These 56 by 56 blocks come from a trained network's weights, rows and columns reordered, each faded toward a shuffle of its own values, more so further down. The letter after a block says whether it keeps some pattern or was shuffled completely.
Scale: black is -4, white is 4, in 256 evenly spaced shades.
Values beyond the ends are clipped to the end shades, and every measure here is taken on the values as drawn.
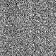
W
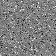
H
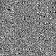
W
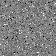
H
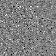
W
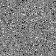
W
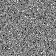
H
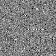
W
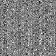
W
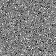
H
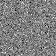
H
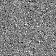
H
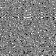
W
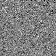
H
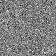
H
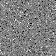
H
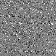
W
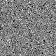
H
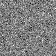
H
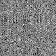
W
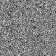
H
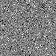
H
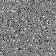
W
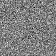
H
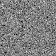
H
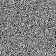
H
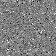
H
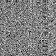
W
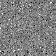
W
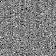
W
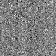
W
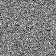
H
